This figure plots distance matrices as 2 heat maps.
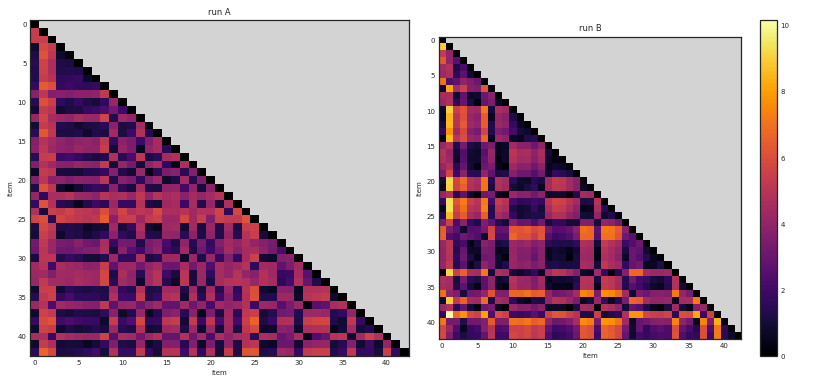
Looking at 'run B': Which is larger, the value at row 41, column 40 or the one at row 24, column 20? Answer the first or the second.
the first
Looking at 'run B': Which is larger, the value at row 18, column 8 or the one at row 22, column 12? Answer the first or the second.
the second
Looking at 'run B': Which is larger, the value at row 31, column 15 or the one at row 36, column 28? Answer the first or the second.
the second
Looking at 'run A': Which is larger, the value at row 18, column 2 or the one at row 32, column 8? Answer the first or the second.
the second
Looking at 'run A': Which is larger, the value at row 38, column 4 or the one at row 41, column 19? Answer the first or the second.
the first
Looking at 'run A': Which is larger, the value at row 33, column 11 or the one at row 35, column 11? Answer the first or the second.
the first
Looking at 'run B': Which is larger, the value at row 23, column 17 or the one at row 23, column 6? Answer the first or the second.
the second
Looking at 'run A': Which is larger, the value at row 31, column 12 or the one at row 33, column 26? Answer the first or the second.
the second
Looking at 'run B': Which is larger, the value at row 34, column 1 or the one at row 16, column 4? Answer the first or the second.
the first
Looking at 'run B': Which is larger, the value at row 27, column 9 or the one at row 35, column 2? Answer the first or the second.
the first
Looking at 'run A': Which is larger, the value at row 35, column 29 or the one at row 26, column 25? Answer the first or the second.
the second
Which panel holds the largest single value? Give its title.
run B
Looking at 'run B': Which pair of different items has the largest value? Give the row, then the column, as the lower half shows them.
39, 1
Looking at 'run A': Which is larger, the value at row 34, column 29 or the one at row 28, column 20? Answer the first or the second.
the first
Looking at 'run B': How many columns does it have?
43
